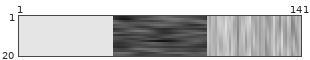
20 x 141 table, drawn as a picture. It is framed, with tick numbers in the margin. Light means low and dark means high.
It is made of 1 by 3 panels. Panel 1,1: very low, flat. Panel 1,2: high, streaked across. Panel 1,3: low, streaked downward.
